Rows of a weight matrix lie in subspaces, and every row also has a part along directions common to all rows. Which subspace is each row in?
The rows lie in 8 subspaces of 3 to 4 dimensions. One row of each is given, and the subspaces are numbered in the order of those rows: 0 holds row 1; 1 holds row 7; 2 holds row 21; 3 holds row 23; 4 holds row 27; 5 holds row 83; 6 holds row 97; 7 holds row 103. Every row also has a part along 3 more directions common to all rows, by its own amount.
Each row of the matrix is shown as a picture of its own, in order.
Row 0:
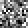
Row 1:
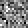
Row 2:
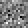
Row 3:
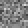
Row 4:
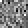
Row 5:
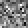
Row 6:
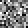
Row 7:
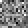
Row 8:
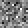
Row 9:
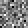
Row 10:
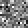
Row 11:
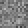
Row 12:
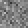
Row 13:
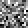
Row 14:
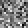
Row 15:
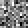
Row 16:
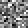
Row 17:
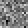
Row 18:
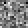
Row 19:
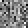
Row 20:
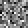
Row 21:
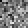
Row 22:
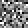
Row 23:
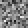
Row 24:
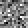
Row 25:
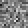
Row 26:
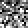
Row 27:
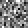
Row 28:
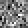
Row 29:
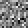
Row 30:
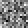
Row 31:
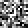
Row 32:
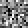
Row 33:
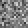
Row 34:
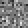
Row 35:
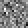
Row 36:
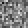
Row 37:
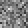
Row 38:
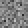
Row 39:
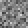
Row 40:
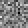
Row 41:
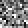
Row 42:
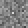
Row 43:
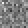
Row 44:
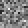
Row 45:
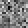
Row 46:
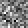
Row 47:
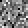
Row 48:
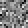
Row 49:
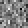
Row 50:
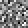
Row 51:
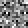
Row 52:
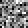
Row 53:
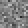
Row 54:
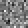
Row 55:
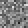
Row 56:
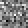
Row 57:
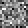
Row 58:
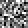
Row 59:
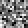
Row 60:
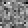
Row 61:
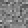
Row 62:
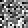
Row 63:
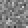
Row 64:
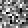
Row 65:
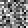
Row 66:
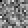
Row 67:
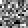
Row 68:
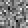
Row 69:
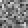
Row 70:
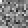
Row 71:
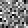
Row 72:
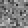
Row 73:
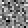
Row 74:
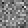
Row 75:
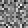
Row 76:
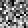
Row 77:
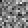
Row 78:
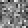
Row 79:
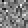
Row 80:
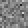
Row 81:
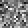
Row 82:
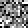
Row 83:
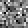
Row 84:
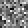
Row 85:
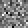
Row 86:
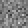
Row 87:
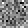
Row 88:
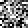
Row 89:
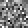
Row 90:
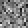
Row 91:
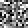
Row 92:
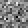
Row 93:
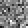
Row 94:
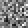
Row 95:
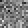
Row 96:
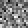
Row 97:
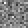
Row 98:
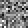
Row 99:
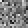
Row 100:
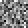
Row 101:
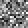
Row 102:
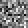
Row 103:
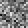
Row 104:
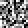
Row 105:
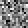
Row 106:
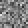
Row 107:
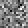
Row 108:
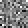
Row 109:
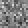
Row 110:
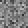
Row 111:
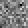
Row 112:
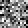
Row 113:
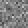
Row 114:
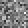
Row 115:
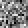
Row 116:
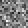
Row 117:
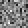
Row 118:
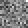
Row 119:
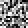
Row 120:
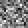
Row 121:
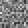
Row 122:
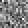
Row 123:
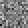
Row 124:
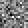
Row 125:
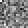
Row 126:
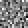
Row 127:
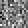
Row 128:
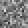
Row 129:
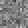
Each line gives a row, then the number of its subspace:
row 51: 6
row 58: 4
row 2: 3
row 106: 7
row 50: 3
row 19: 5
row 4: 1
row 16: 3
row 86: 3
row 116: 1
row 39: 4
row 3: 7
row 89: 4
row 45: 7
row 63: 5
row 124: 6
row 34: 5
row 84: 7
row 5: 4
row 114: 3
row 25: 7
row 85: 6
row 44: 7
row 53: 3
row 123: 0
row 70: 1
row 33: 0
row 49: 1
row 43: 2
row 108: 0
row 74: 1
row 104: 3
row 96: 2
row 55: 0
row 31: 2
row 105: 7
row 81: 7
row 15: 5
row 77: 4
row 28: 1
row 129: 1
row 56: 5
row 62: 0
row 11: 1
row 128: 3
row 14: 4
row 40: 2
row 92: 2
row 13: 2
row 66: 1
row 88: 0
